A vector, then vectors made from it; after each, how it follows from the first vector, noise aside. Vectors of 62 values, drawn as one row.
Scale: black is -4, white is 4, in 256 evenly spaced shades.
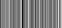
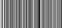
reversed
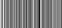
reversed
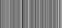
shrunk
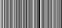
reversed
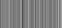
shrunk
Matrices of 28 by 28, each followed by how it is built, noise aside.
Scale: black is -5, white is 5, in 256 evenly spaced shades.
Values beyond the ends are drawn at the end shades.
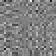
low rank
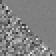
lower triangular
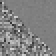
lower triangular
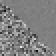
lower triangular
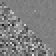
lower triangular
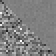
lower triangular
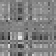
low rank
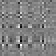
low rank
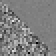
lower triangular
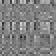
low rank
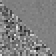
lower triangular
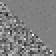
lower triangular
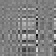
low rank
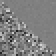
lower triangular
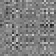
low rank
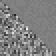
lower triangular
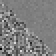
lower triangular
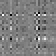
low rank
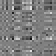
low rank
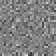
low rank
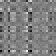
low rank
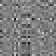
low rank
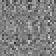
low rank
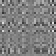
low rank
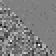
lower triangular
